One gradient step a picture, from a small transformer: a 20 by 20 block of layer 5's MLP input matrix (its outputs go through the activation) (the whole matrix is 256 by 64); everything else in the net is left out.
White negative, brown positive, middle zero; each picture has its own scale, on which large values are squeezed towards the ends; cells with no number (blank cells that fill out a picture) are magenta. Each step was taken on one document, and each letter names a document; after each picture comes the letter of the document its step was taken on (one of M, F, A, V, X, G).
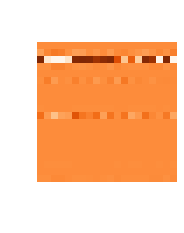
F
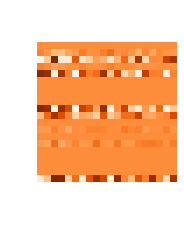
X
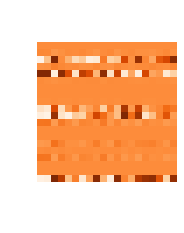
X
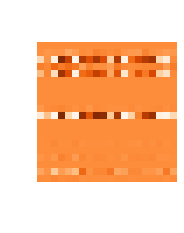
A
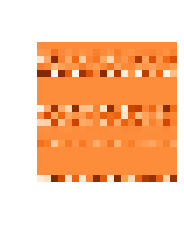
X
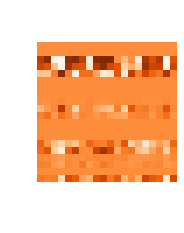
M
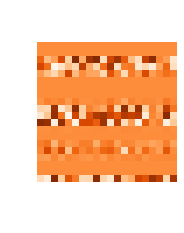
X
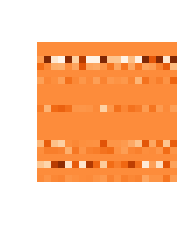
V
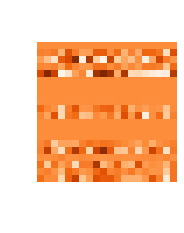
M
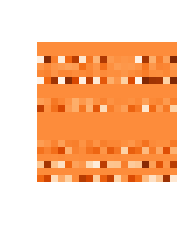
V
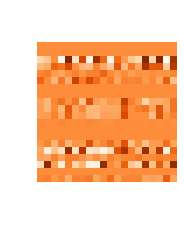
V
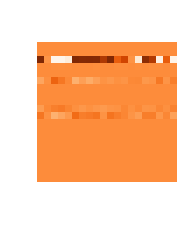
F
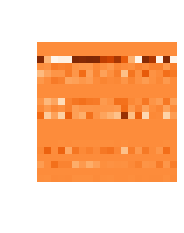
F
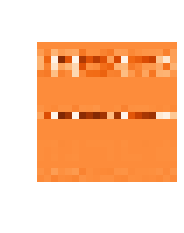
A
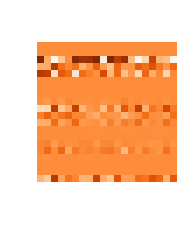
X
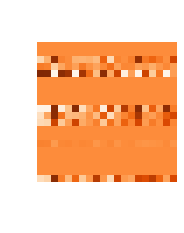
X
